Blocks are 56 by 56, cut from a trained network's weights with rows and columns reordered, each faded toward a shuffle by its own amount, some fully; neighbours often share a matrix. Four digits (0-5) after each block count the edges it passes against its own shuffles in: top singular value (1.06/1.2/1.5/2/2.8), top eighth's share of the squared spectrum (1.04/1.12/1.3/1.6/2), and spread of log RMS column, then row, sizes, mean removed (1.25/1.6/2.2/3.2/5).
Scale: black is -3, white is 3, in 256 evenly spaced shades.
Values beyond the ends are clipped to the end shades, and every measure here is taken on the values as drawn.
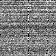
4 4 2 2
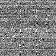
3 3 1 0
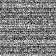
4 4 1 2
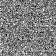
1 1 0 0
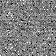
1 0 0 0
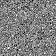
0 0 0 0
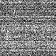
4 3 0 1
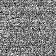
2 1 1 0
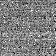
2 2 1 0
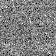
1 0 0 0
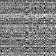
4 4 2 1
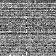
4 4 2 2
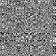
4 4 2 2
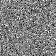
0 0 0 0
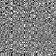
4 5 3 1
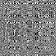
4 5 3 3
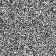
0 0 0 0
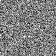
2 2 0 0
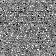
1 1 0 0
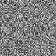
4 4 2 0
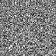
3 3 1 0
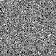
2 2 0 0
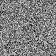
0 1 0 0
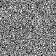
2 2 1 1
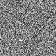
3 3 0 0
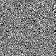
3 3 1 0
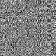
4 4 2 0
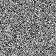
0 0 0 0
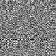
4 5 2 2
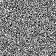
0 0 0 0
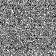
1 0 0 0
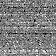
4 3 0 2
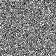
0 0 0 0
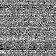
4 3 1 2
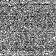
2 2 0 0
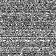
3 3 0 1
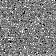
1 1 0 0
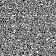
0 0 0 0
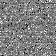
1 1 0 0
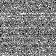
3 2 0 1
